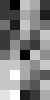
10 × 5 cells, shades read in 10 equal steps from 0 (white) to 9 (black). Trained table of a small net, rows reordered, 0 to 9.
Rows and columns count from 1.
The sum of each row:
28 29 24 24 27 23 13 16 17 19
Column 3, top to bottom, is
2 3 2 3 6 9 3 3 5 8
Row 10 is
1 0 8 7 3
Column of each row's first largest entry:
2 5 2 1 1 3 4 5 4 3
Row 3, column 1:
5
